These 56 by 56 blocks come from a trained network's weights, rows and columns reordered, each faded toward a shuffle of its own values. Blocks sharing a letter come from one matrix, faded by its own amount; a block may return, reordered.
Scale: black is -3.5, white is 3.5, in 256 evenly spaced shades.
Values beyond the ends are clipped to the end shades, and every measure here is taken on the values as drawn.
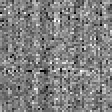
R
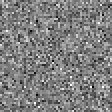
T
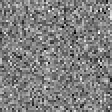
T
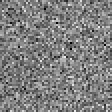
T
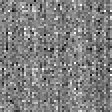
R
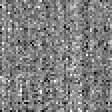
R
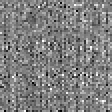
R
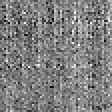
R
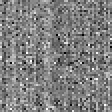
R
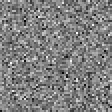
T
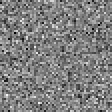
T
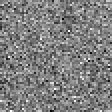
T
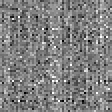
R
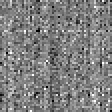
R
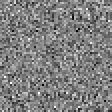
T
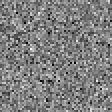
T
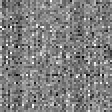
R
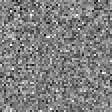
T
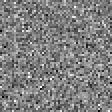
T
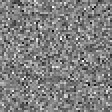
T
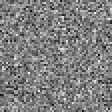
T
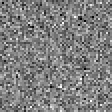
T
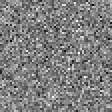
T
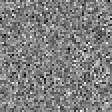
T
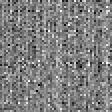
R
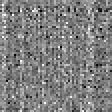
R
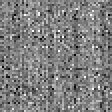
R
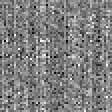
R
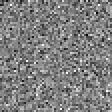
T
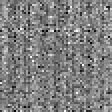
R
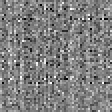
R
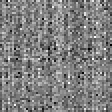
R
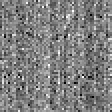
R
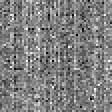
R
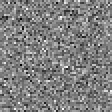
T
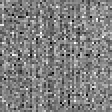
R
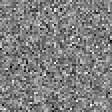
T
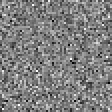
T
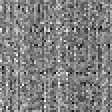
R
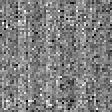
R
